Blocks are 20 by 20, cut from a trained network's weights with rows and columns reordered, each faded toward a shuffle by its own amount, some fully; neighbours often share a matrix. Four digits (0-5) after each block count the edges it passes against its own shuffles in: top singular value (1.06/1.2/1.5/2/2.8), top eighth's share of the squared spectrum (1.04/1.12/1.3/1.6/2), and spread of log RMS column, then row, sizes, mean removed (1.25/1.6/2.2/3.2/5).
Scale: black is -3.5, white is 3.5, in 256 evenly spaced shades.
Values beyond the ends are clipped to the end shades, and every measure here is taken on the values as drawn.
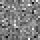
0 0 0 0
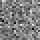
1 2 1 0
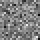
0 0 0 1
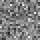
0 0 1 0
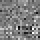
3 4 1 2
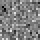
0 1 0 0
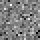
0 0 0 0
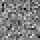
0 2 0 1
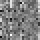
2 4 2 1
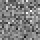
1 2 0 0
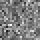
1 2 0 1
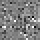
1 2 1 2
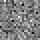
0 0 0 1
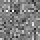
2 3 0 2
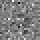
1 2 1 0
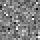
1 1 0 0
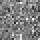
1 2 1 0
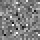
0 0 0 0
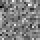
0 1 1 0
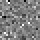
1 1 0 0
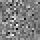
1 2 2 0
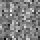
2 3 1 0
